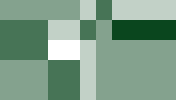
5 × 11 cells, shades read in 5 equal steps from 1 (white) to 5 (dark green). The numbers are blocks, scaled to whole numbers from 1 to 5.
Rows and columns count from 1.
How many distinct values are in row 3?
4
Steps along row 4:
same same up same down up same same same same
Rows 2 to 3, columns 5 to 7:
2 4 3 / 1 2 3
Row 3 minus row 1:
1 1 1 -2 -2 0 -1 1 1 1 1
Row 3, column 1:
4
